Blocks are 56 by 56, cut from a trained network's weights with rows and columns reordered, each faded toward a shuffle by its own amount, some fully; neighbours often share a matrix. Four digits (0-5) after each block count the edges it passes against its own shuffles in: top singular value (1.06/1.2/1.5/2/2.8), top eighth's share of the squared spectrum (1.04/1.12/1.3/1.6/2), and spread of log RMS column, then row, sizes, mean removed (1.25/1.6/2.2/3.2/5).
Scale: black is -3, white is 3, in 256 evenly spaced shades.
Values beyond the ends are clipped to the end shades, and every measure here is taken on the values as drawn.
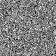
2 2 0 0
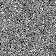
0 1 0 0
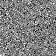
0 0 0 0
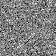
0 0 0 0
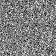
0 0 0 0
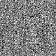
2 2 1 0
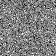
0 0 0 0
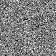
1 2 0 0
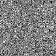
3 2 1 2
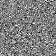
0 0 0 0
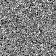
1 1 0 0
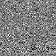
3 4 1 2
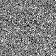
2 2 0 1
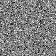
0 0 0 0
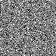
0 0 0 0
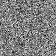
0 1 0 0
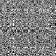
3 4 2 2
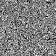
2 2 0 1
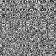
4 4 0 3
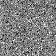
2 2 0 0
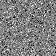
2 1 0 0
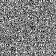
3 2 0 1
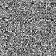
3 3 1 2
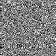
3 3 0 2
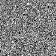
2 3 1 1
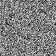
1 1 0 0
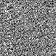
2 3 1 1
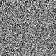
2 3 0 0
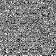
3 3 1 2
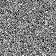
1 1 0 0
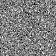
1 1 0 0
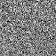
3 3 0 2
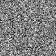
2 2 0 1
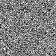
2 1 0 0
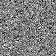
2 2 0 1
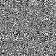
3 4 1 2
